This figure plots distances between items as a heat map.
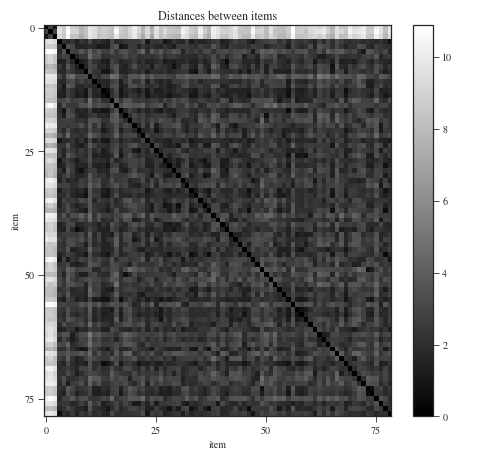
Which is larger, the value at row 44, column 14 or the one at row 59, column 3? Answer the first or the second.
the second
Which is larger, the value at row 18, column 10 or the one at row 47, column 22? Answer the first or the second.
the second
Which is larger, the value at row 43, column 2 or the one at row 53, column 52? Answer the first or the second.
the first
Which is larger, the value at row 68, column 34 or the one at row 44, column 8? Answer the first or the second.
the second
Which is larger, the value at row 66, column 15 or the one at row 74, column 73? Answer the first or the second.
the first
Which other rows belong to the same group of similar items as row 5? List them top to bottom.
3, 4, 6, 7, 8, 9, 10, 11, 12, 13, 14, 15, 16, 17, 18, 19, 20, 21, 22, 23, 24, 25, 26, 27, 28, 29, 30, 31, 32, 33, 34, 35, 36, 37, 38, 39, 40, 41, 42, 43, 44, 45, 46, 47, 48, 49, 50, 51, 52, 53, 54, 55, 56, 57, 58, 59, 60, 61, 62, 63, 64, 65, 66, 67, 68, 69, 70, 71, 72, 73, 74, 75, 76, 77, 78
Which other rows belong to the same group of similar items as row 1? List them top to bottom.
0, 2
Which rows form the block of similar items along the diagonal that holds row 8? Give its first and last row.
3 to 78
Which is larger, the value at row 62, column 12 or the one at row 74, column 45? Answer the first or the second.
the first
